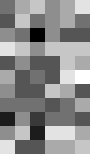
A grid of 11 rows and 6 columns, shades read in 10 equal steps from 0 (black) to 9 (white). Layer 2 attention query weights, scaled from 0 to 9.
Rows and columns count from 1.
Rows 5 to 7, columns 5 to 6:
7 6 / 8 9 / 6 3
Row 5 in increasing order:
3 3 3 5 6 7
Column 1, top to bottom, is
4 3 5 8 3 6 5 4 1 5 8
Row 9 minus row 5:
-2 0 -1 1 -3 -3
